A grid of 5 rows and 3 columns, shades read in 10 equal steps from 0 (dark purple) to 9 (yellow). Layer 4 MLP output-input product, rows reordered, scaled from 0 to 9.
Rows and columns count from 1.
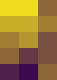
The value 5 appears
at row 2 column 3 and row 3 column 1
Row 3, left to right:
5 6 3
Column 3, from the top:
4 5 3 3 4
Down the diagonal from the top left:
9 7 3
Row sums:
22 19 14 9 5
